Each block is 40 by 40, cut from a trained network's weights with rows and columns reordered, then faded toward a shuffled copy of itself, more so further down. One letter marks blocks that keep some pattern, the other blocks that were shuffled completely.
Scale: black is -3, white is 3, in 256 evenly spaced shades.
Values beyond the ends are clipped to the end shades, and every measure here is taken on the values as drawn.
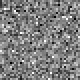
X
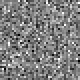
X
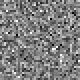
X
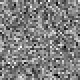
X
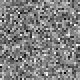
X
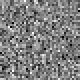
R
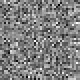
R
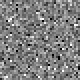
X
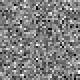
R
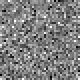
X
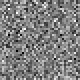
R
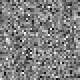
X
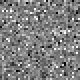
X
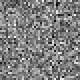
R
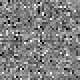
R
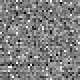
R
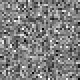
X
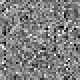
R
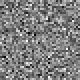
R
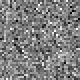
X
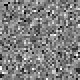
R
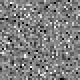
X
